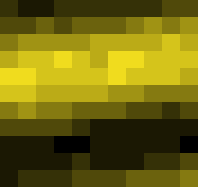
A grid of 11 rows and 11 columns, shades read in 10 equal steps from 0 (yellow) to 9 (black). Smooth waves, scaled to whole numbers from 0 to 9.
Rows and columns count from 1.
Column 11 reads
6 3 2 1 2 4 6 8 9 6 4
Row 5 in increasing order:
0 0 0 1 1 1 1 1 1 1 2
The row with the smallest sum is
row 5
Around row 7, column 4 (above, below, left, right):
2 6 4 5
